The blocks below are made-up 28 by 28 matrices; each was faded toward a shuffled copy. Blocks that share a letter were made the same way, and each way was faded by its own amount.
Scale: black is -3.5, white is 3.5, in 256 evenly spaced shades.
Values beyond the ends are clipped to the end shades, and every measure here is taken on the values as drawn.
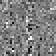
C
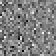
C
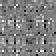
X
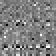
X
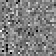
C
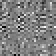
X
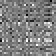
X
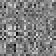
X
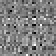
X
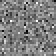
C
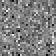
C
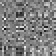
X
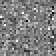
C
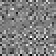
X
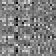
X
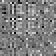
X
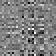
X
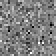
C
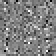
C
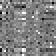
X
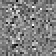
C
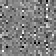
C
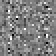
C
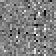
C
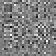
X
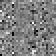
C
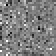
C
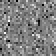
C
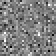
C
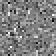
C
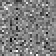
C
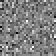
C
